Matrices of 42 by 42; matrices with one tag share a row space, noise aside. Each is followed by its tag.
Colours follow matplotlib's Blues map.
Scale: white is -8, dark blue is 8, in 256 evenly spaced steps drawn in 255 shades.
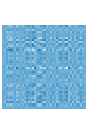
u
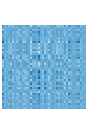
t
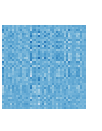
t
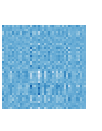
t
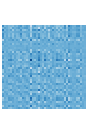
t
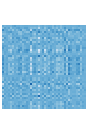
t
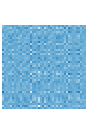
t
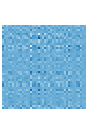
t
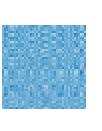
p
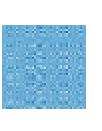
u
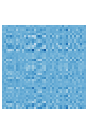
u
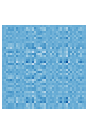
u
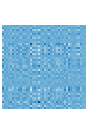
t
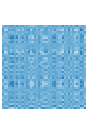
p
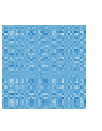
p
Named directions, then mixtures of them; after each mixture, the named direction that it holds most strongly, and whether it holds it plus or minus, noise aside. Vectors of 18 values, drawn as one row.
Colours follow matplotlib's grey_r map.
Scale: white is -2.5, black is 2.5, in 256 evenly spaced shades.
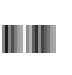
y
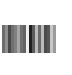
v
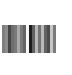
v, plus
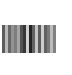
v, plus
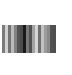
y, minus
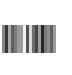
y, plus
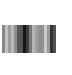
y, minus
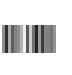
y, plus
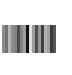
v, minus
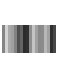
y, minus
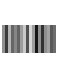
v, minus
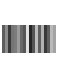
v, plus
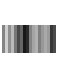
y, minus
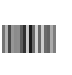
v, plus
